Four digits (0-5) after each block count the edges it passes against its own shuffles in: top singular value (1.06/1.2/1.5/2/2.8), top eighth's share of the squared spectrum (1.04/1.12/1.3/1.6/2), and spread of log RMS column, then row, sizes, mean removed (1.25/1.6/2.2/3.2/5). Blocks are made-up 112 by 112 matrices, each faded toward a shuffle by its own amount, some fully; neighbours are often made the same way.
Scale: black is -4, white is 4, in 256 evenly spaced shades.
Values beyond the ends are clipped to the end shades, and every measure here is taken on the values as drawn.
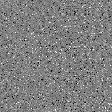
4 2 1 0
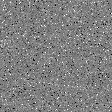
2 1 0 0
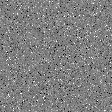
2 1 0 0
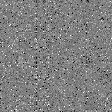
4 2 1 1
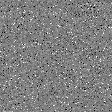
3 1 0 0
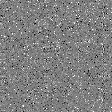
3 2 1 0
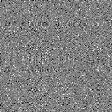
4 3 2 1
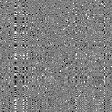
5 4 3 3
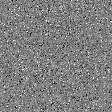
2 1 0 0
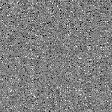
4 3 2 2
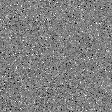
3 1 0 0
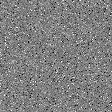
1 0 0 0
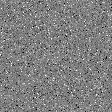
0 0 0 0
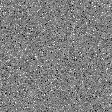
2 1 0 0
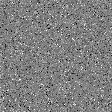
0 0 0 0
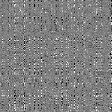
5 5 4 2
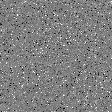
2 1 0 0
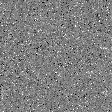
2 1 0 0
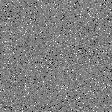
3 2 0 0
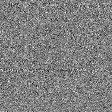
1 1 0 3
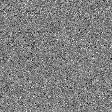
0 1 0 2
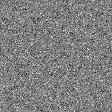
0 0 0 1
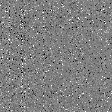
2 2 2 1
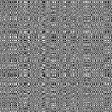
5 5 4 4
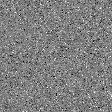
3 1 0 0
